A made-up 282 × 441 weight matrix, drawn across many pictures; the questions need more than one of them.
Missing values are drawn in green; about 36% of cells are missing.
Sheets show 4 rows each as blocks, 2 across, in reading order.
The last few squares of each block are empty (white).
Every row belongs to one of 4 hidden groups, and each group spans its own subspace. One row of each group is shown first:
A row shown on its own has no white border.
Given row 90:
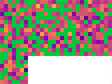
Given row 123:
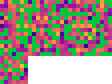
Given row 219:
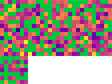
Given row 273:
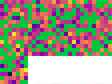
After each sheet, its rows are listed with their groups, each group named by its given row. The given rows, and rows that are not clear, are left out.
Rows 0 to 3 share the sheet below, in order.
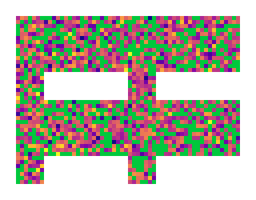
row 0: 273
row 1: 273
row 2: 90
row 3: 273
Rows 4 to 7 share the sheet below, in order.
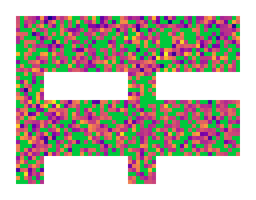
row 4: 273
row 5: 273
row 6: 273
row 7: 90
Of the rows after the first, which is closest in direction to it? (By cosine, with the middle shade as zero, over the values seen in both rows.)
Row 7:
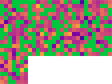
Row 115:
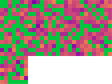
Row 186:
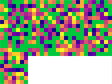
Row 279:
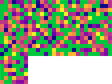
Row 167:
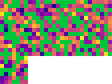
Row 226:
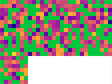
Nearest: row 226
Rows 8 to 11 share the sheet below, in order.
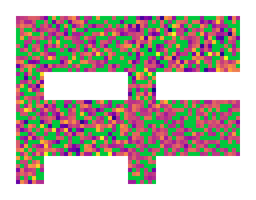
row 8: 90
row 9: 273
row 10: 219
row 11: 273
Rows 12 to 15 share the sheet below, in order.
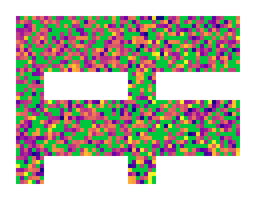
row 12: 219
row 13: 273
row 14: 273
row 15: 273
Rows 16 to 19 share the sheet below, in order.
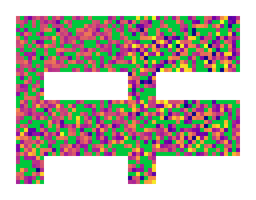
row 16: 273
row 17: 219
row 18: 273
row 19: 123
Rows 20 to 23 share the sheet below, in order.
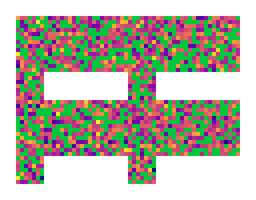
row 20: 273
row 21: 219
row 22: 273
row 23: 90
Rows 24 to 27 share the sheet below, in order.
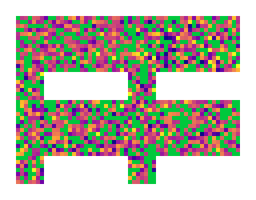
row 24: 90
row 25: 273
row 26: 123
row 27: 90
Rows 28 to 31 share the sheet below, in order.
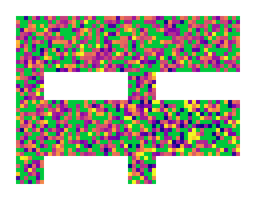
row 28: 123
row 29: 90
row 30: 90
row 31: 123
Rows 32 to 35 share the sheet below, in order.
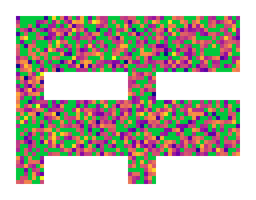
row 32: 90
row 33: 273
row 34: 273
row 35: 219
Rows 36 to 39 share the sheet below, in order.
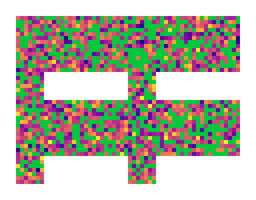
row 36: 123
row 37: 219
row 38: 90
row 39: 273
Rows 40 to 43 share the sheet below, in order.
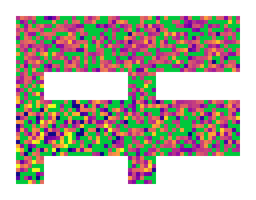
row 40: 273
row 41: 123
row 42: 123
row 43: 123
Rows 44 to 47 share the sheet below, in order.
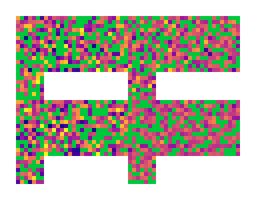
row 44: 219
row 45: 90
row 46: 219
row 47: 90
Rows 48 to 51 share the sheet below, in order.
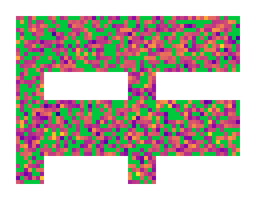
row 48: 123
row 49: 123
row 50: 273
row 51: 273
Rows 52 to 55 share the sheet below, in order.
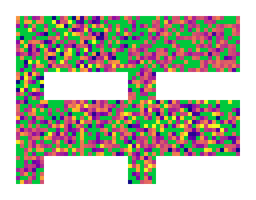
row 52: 90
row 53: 90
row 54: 123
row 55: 123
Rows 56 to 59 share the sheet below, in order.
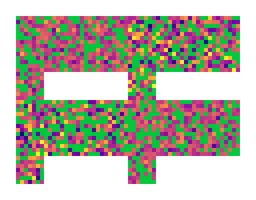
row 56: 273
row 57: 90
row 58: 219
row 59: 123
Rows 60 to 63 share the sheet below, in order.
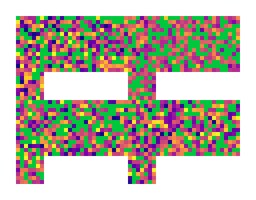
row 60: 273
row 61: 219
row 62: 219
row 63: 90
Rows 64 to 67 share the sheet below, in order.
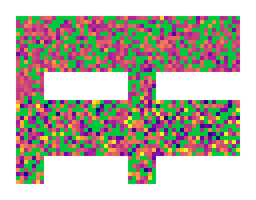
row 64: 219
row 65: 273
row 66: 273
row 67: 123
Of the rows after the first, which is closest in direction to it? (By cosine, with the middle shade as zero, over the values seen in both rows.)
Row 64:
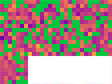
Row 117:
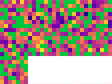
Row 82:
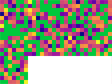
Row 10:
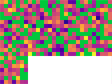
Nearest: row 10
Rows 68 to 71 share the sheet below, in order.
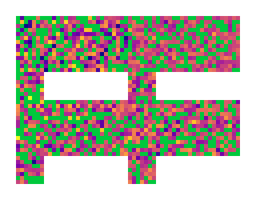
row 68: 219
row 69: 90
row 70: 273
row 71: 219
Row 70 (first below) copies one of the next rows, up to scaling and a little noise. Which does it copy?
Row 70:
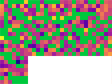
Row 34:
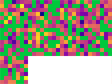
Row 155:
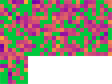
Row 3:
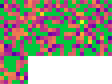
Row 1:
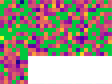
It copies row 1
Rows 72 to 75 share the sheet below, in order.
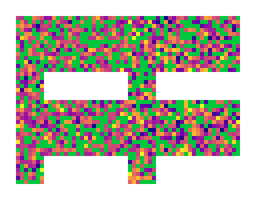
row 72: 90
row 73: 273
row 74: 123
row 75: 123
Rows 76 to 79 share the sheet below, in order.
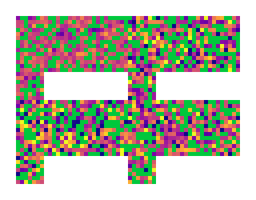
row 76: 123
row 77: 123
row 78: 123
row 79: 123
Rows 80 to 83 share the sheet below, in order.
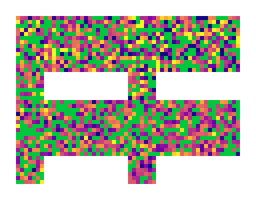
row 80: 273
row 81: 219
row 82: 123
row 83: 219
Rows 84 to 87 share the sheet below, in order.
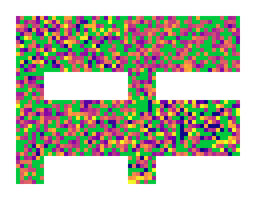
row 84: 219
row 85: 219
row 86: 273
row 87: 123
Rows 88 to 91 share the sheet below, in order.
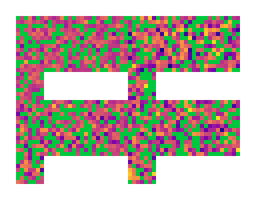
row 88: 219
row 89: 123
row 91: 123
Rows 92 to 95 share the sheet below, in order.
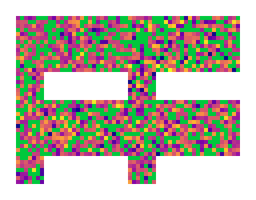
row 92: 123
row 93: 90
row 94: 123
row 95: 219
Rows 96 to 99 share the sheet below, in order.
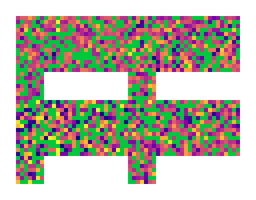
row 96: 273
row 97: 219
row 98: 219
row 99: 219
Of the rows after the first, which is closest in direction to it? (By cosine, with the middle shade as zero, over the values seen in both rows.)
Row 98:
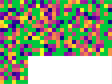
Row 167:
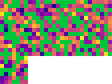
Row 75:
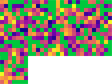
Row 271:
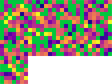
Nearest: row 271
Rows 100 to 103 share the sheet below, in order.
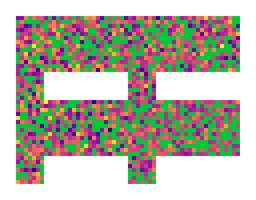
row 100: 219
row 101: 123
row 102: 123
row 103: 123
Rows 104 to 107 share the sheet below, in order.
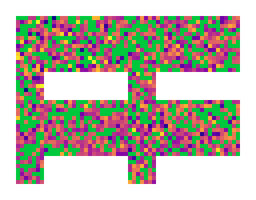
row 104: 273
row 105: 219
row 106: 219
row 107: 90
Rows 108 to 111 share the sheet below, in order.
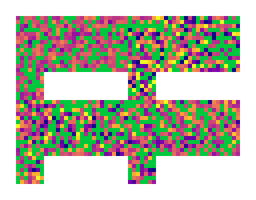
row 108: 219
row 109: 90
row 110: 123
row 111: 273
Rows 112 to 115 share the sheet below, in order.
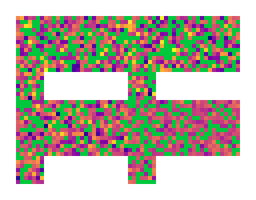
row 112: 219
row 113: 273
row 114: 273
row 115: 273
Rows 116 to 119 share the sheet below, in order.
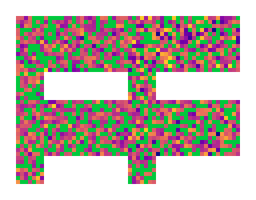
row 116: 219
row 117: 219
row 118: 273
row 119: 219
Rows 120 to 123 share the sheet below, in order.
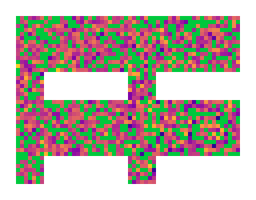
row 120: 90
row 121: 90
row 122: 219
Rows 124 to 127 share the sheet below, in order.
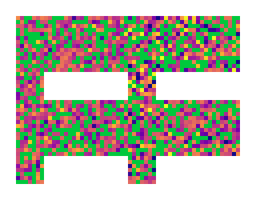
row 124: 90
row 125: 90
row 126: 123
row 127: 90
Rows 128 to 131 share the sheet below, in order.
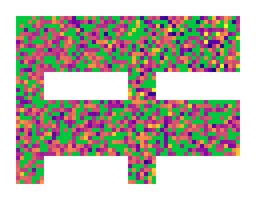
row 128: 123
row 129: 123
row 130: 123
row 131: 273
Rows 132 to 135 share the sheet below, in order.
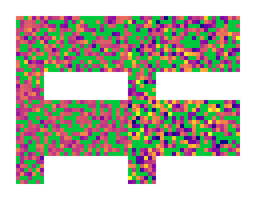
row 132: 219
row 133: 273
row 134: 90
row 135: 273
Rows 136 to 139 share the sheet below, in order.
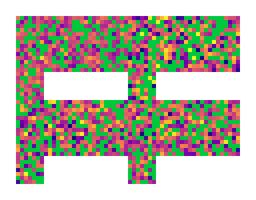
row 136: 219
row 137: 273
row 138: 273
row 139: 273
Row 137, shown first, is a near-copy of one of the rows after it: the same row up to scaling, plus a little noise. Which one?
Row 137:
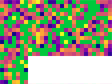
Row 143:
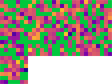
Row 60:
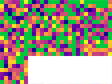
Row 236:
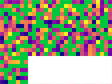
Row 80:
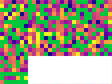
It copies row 143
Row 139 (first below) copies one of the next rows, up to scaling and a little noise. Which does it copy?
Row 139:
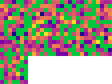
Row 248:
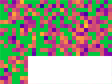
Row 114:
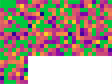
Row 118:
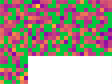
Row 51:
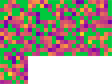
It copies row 114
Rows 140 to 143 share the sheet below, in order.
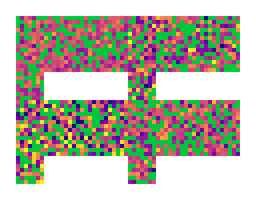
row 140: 123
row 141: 123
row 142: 123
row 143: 273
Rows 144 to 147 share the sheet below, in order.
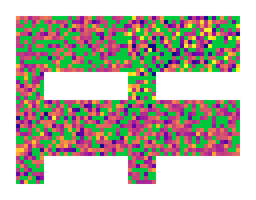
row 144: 90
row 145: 123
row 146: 123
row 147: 273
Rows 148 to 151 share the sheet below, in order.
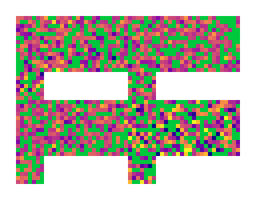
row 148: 90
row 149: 90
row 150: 123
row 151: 219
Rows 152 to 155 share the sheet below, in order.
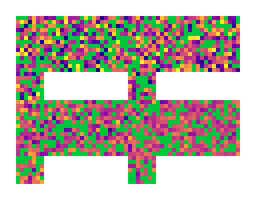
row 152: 219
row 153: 219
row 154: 123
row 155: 273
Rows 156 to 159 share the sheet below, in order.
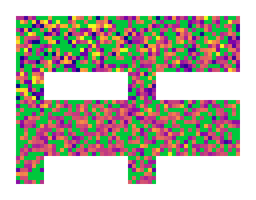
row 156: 273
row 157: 123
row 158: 273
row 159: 90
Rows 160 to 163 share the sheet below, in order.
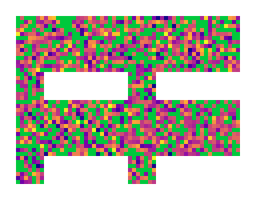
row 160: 219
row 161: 123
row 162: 219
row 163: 90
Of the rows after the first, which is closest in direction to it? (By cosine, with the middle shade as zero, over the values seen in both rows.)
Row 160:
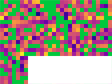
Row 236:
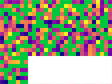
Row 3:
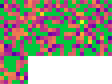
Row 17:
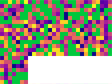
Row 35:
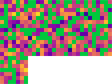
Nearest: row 17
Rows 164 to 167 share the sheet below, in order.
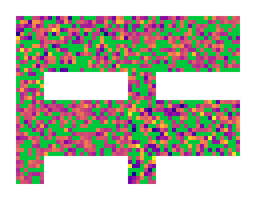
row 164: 219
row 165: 123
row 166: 219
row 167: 90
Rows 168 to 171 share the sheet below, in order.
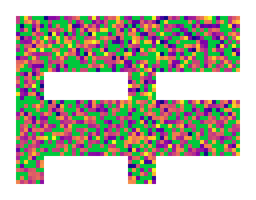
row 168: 123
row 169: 273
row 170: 273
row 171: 273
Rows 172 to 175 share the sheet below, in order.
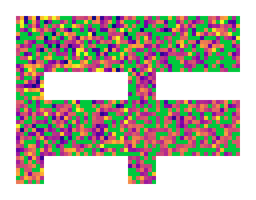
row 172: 123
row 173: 219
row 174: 123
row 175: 123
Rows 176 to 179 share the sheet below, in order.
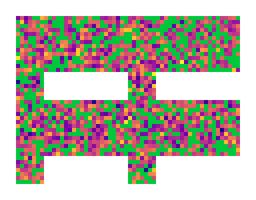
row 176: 123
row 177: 90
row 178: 123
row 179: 123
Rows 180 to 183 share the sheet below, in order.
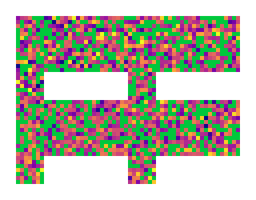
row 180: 90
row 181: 219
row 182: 273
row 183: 123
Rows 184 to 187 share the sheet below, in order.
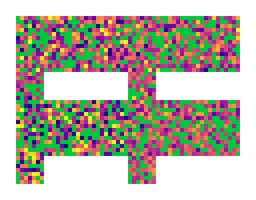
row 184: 219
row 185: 219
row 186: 123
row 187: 219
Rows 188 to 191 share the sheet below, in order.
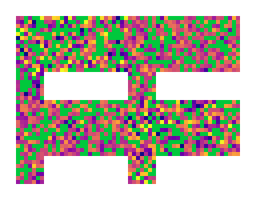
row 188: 219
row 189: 273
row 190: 273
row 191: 219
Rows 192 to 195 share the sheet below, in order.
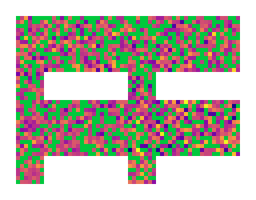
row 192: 219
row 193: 90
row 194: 219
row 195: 90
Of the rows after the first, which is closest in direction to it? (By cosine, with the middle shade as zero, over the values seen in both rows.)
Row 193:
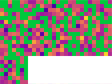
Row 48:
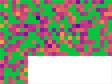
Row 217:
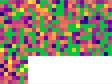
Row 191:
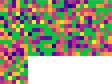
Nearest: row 48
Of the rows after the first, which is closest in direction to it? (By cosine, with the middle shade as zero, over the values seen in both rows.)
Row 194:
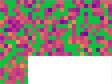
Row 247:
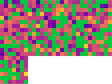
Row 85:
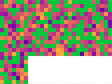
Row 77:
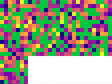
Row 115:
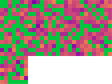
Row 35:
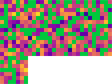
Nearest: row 35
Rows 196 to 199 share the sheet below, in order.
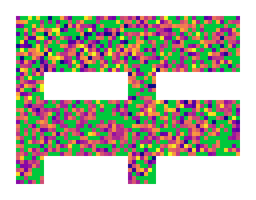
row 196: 219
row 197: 273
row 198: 90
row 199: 90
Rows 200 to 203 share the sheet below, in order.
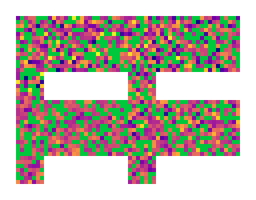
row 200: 90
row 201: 219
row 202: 219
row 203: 219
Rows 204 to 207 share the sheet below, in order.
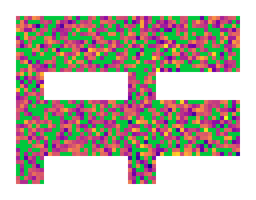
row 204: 90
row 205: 219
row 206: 219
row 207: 219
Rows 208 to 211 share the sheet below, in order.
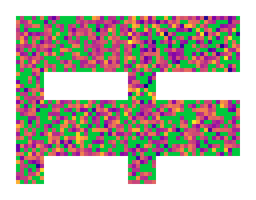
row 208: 273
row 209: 123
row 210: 123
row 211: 219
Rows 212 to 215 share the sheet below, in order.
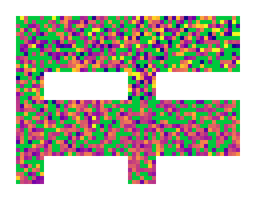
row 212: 123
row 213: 90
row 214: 123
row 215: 219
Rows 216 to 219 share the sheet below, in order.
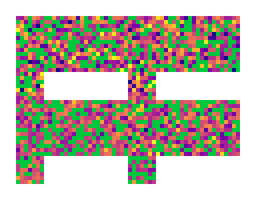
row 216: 90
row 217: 90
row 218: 90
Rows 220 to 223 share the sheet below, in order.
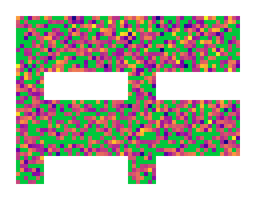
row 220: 90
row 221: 123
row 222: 90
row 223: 273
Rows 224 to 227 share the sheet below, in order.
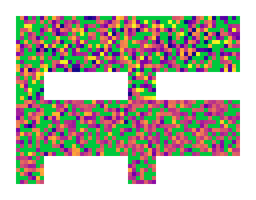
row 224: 219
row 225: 123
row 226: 219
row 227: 273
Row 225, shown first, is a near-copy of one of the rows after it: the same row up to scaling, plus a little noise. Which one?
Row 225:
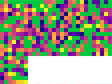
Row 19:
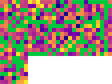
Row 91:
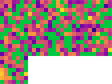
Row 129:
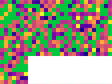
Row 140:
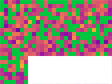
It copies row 19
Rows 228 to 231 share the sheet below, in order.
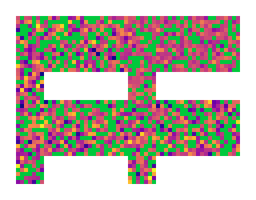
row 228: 90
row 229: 123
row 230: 123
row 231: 273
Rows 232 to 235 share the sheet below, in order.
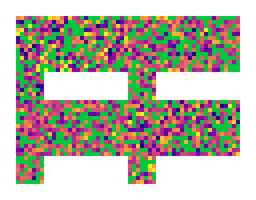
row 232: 219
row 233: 123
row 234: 123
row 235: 219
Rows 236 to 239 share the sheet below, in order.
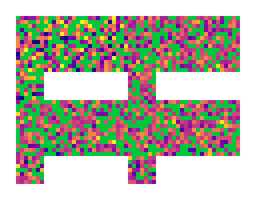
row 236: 273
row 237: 219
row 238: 90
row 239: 273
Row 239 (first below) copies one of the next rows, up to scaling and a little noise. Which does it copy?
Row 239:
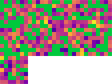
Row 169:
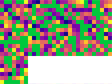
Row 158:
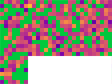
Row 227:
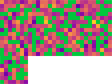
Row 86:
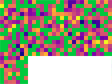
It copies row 227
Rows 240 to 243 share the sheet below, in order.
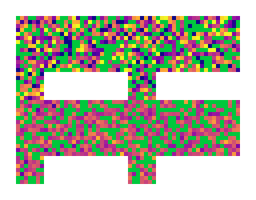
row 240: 123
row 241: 219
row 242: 90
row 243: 90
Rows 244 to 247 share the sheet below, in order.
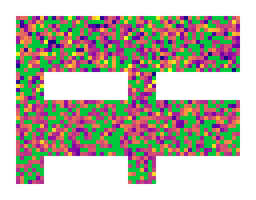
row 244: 273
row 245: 90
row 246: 219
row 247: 123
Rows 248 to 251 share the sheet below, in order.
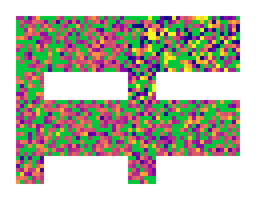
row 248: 273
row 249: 219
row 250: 90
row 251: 219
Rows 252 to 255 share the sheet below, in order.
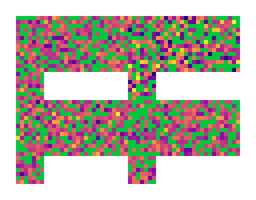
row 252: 273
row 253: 90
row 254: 273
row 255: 219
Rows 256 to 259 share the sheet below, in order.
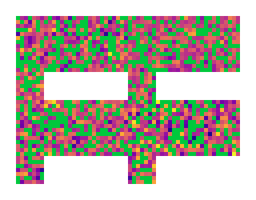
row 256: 219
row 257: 219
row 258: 273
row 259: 123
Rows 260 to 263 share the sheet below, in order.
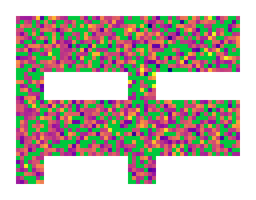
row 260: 273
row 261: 90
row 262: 123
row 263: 219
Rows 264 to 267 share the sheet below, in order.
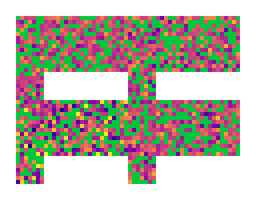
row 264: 219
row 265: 123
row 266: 219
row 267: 123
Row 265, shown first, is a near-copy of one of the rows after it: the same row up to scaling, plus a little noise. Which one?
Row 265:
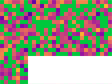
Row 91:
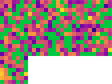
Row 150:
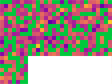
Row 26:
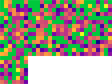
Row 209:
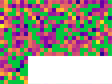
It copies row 26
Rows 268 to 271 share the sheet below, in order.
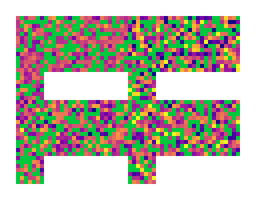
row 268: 273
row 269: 123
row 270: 90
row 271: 273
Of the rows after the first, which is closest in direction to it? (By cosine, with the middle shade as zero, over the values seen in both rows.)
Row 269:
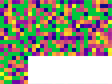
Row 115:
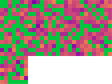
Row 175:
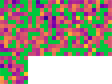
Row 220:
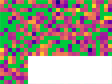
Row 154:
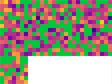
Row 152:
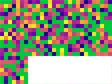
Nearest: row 175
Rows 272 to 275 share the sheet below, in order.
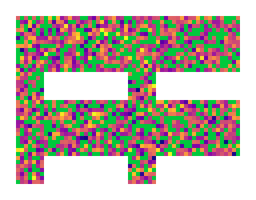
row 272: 219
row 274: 123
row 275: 90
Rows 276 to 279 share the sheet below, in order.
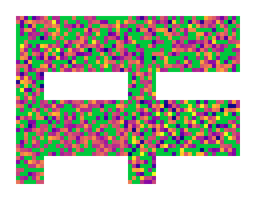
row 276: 90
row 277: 273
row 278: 219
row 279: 123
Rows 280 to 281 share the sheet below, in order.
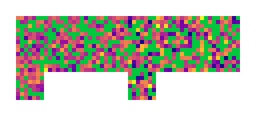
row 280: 219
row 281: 273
